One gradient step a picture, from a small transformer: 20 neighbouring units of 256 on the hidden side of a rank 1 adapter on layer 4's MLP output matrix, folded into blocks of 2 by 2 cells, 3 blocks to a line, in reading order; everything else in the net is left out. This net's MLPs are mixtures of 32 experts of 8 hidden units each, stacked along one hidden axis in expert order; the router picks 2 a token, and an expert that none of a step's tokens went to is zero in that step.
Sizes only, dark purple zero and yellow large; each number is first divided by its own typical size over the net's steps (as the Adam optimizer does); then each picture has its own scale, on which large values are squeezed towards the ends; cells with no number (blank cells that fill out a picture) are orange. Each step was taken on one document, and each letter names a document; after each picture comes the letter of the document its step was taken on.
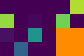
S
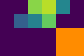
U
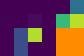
S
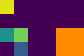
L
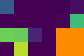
L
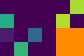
S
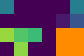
L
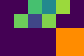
U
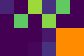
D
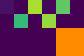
D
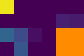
L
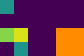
L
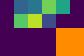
U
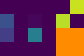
S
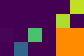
S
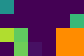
L
